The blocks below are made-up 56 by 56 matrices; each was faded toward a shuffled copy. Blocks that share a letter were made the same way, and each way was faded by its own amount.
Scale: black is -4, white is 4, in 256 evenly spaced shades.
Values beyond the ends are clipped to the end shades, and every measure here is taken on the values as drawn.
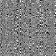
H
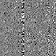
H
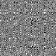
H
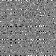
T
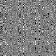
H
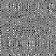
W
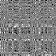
W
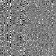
H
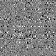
T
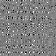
W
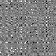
W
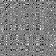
W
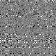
T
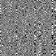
H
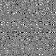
T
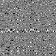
T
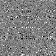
T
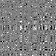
W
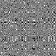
W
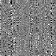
H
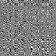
W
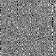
H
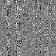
H
